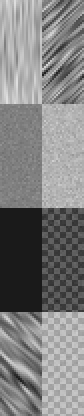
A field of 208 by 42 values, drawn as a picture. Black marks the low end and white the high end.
The table splits into 4 rows of 2 panels. Panel 1,1: high, streaked downward. Panel 1,2: middling, slanting up to the right, strong in contrast. Panel 2,1: middling, fine-grained, faint in contrast. Panel 2,2: high, fine-grained, faint in contrast. Panel 3,1: very low, flat. Panel 3,2: low, checkered. Panel 4,1: middling, slanting down to the right, strong in contrast. Panel 4,2: high, checkered.
